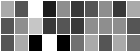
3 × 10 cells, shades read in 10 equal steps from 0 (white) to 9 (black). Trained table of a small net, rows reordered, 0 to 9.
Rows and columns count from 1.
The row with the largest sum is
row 2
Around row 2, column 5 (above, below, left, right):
4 9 7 7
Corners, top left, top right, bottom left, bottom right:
3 3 6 5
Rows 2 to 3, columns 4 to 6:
7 6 7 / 0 9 5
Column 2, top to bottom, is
6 4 3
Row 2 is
6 4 2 7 6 7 4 4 4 6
